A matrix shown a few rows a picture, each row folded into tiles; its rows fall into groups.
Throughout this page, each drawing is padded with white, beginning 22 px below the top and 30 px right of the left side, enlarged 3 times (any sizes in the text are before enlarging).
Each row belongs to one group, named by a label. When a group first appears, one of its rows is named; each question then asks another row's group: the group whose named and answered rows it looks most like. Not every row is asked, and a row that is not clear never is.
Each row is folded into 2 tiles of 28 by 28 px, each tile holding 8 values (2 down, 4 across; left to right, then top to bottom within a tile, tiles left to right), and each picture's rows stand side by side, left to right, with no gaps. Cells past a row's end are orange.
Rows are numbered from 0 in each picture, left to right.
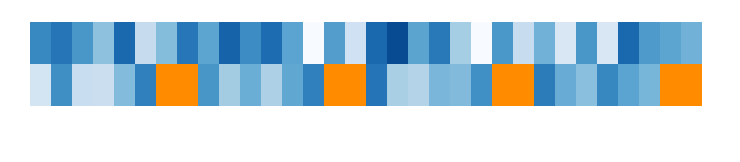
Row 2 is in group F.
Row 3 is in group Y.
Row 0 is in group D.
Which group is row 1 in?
F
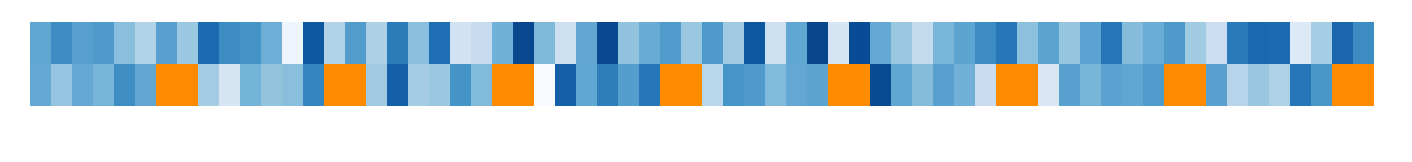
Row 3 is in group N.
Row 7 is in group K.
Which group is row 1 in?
K
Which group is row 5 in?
Y
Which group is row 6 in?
N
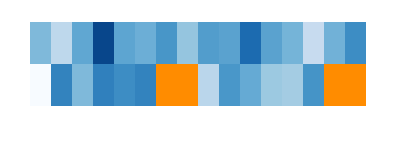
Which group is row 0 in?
N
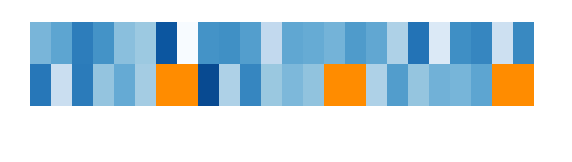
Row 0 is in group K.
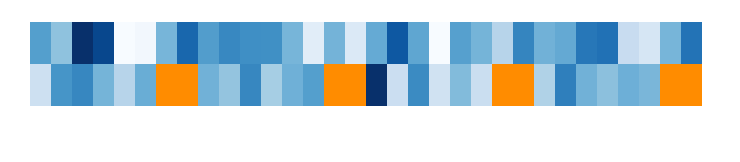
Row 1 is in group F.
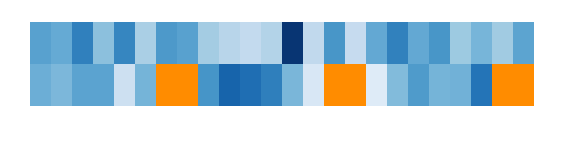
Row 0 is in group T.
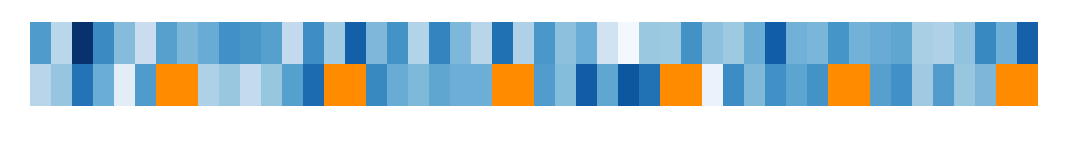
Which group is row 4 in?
N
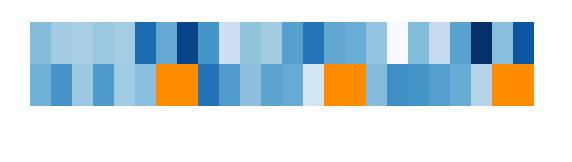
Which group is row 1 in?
Y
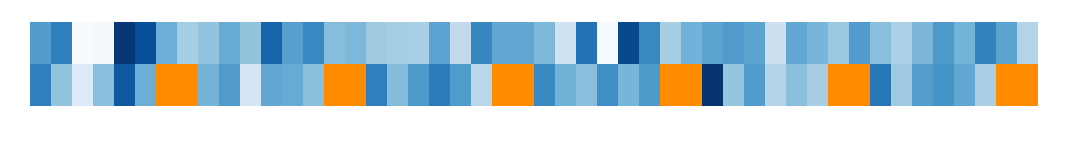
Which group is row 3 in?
Y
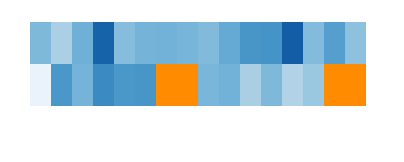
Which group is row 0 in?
N
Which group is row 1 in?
T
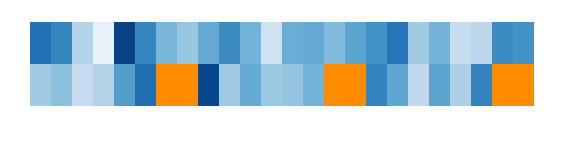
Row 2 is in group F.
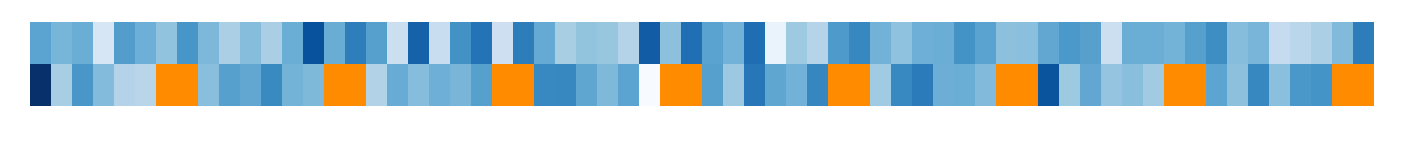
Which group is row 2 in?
Y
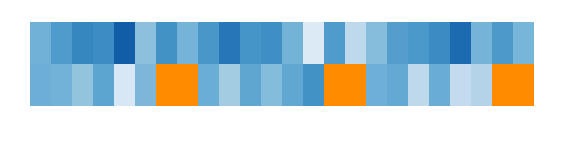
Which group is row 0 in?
T
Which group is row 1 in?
F
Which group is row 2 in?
T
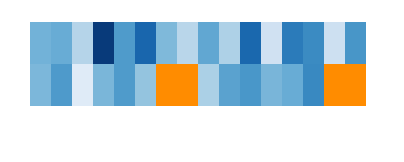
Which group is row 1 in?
Y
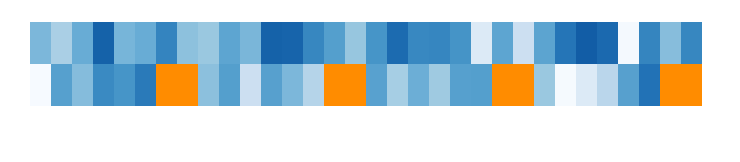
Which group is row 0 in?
N
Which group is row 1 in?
T
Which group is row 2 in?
F
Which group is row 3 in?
K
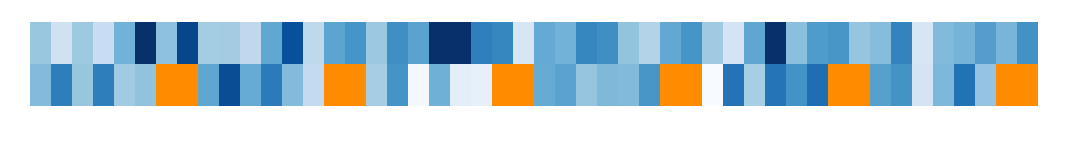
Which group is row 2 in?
T
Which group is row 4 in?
N
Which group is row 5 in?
D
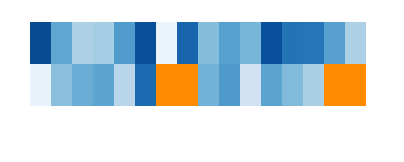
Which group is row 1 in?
T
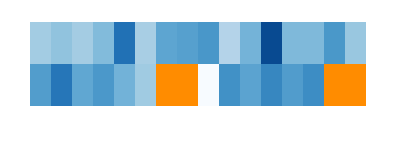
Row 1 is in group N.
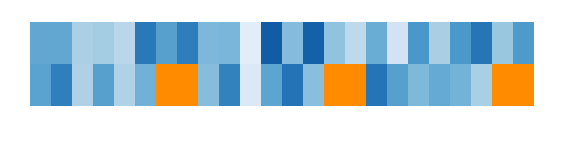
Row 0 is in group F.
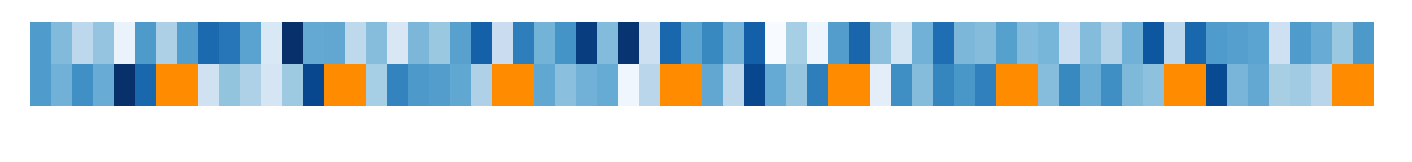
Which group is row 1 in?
D
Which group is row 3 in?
T
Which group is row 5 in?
N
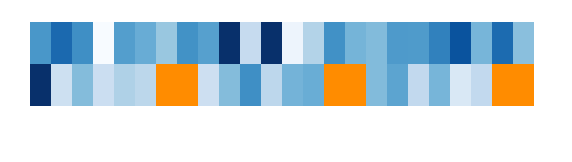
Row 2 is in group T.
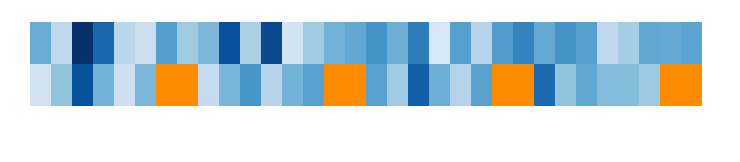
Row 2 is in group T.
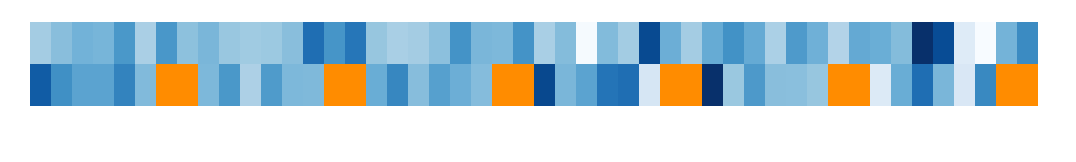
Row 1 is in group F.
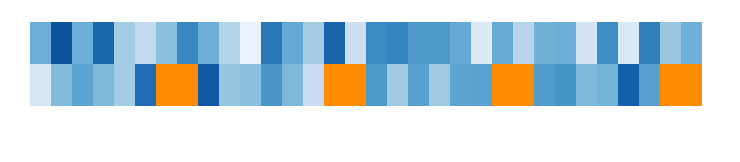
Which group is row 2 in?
F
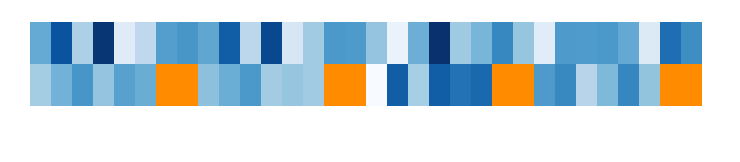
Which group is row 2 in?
N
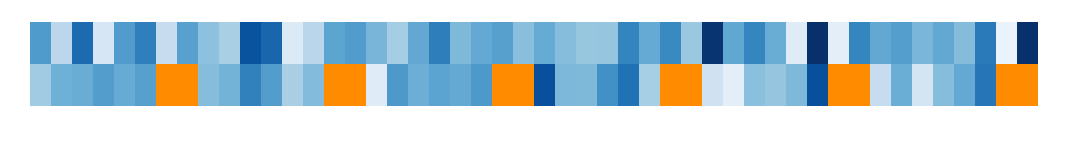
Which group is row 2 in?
N
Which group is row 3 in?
Y
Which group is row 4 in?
K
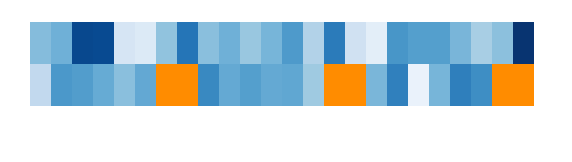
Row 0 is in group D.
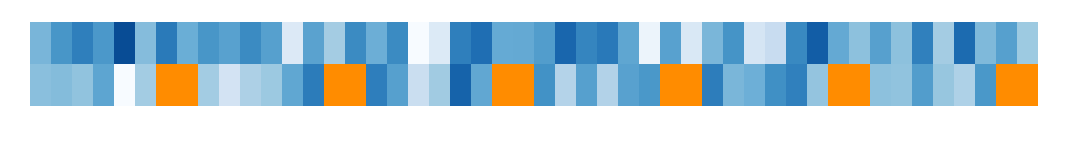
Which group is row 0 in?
T
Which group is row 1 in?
K
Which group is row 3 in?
F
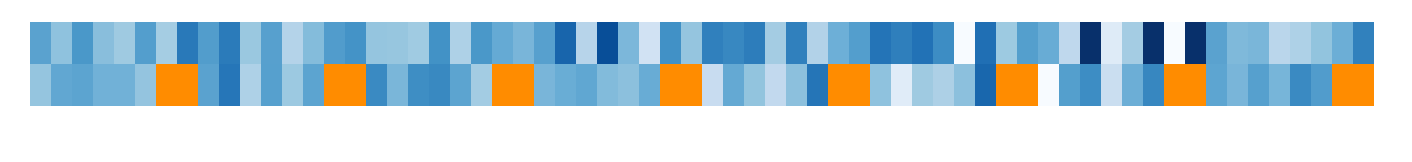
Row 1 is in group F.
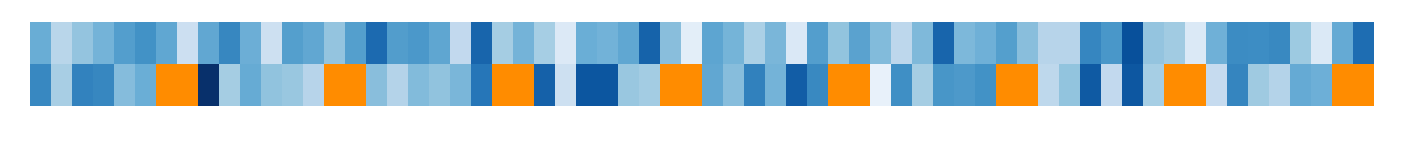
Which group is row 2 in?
K
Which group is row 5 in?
N
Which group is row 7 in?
D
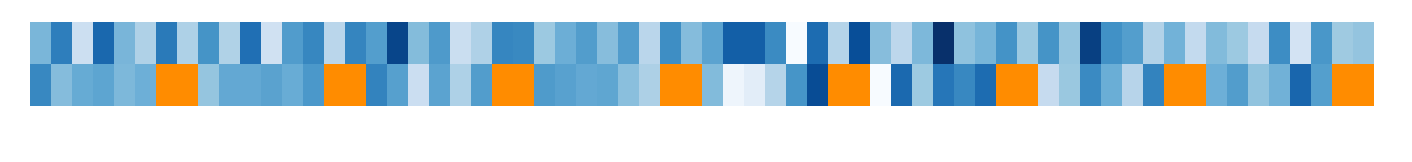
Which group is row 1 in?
Y
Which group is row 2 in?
F
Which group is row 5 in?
N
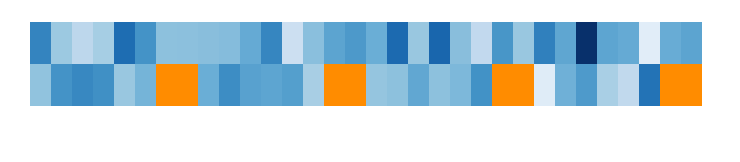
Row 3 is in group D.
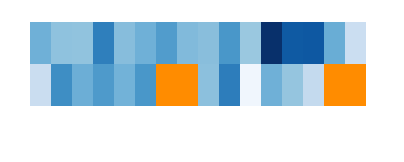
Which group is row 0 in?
N
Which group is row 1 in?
T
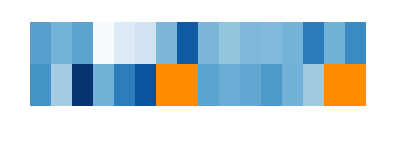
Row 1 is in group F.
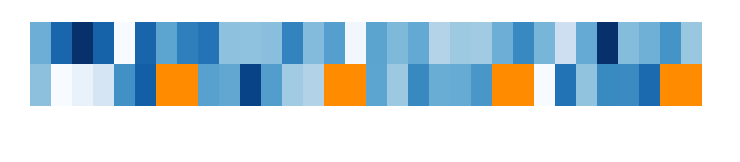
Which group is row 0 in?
K
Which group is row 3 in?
N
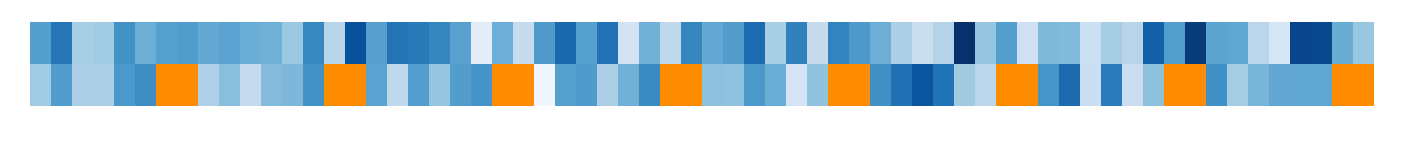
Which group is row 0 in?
D
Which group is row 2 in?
F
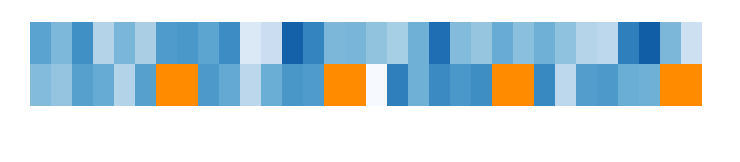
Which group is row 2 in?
N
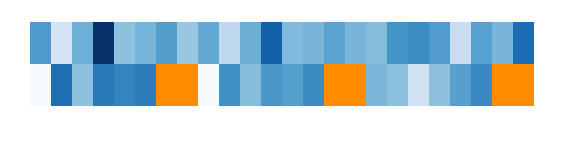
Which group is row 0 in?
N
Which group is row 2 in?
K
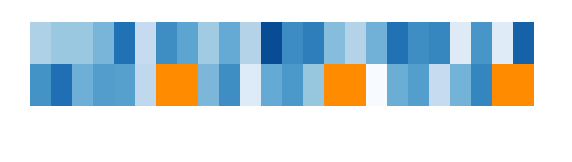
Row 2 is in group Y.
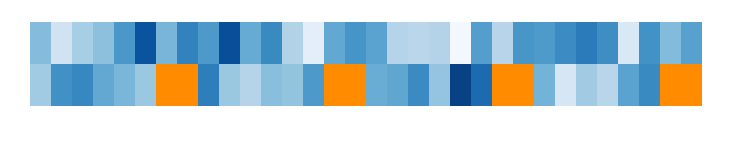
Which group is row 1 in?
F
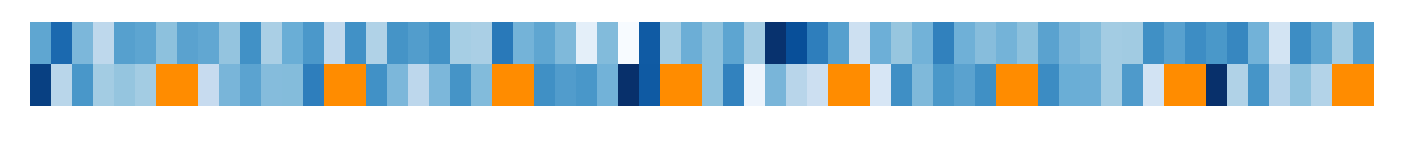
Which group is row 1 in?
Y
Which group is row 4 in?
T
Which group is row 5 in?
N
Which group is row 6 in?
Y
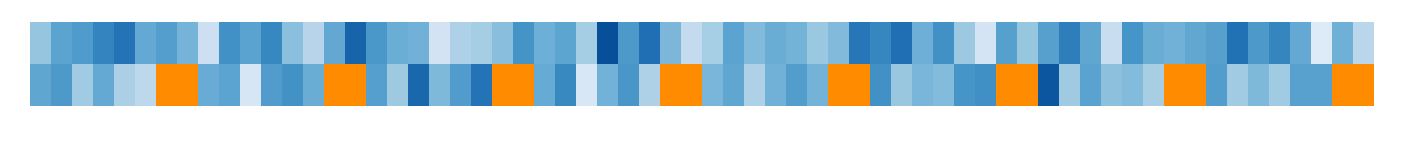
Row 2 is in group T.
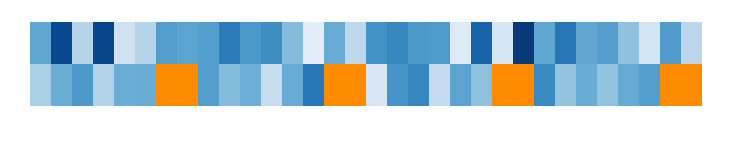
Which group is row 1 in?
F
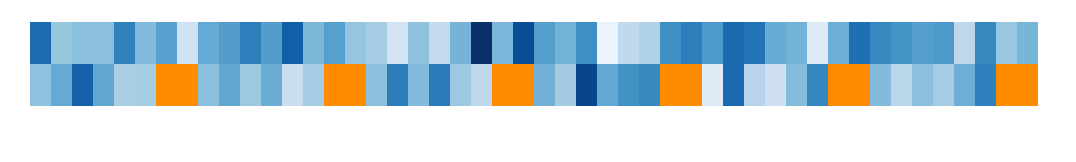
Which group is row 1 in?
T
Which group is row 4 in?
D
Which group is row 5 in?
K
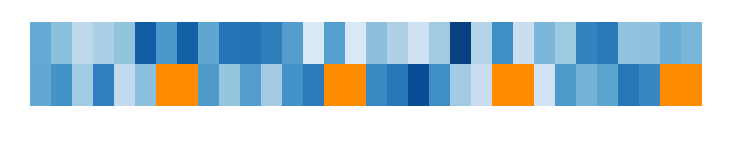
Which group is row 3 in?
N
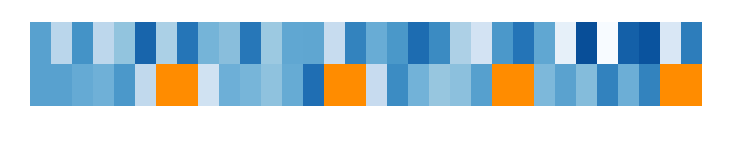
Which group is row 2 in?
D
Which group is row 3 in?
Y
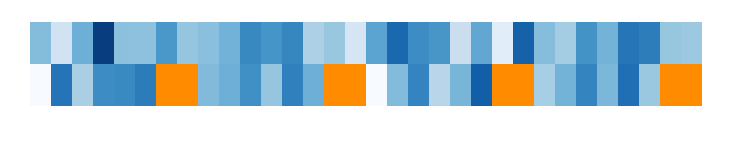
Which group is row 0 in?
N
